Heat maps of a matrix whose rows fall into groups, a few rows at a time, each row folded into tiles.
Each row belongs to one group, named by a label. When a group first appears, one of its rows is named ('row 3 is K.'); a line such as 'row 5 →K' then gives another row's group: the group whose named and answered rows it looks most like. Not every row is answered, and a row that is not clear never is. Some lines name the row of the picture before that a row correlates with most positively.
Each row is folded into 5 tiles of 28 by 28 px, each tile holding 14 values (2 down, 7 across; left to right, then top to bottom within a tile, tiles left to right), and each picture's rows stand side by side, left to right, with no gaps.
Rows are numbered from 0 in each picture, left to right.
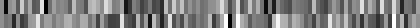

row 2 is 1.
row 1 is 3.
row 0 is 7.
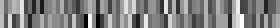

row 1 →3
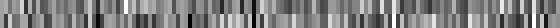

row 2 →1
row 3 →1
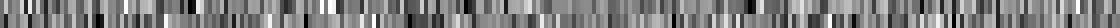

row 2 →7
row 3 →7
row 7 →3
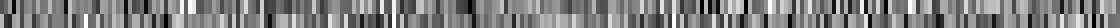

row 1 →7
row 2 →1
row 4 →1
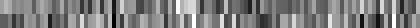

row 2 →1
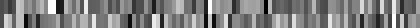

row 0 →7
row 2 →1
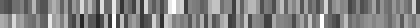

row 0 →1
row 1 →3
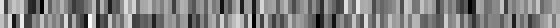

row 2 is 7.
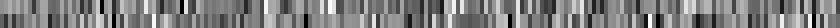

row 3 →3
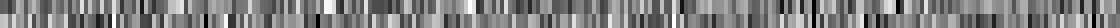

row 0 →1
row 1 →3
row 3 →7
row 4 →1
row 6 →7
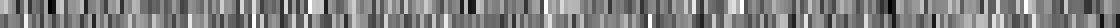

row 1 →1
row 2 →3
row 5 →3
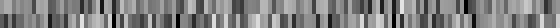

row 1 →7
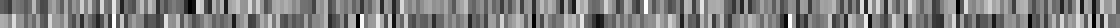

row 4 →7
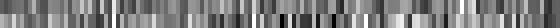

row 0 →1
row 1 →1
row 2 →7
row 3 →7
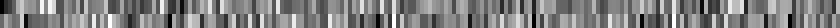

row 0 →7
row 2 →1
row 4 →1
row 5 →3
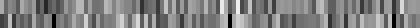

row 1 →3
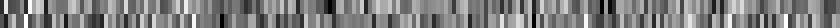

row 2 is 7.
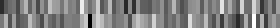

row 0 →3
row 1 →1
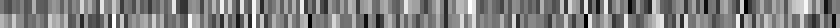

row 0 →1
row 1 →1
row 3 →7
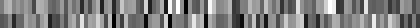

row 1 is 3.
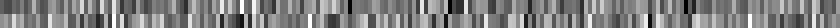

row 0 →1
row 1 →1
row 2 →3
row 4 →3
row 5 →1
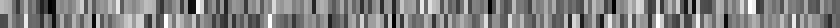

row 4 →3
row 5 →7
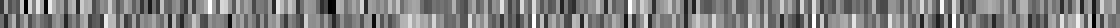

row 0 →3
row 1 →3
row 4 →3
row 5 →1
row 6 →1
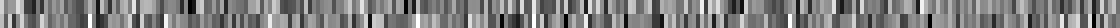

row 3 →1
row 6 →3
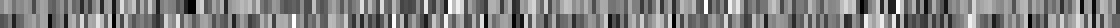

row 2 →1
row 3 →3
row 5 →3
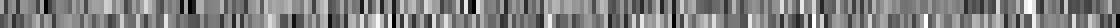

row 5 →1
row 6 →3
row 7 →7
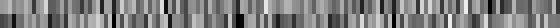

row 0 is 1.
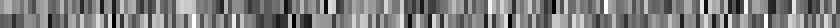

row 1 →7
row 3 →3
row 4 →7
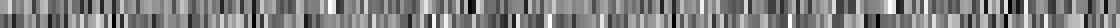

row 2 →7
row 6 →7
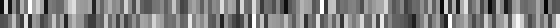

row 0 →3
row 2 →7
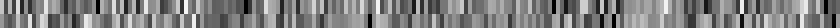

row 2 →3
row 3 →3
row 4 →7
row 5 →7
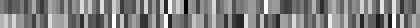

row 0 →1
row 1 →3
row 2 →1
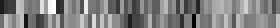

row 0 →7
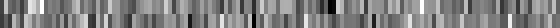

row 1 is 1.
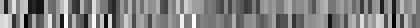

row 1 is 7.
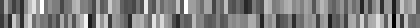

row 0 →3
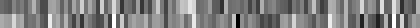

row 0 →1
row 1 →7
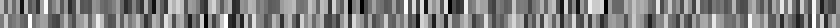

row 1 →3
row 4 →3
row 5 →1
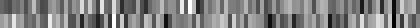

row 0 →1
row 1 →7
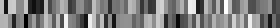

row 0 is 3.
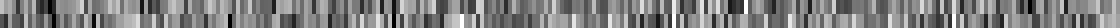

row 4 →1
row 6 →1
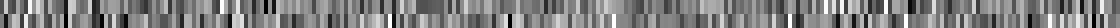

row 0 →3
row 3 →3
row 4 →7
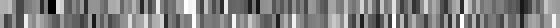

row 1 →7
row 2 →1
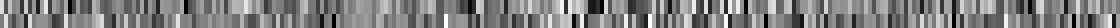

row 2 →7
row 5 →3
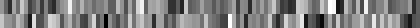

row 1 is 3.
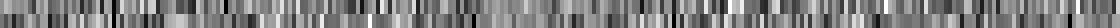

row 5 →3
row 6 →7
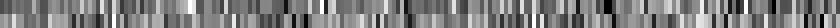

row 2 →7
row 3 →1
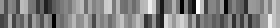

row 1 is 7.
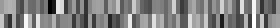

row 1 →1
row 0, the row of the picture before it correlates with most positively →1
